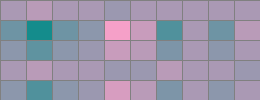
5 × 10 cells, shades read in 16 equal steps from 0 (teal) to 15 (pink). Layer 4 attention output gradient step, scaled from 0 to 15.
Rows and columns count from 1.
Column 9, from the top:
10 6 8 10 8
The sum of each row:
100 78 88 99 88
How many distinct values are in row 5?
7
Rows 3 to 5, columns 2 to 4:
5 8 9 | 11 10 10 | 4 8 9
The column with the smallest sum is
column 2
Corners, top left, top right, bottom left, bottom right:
10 10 8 10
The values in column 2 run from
0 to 11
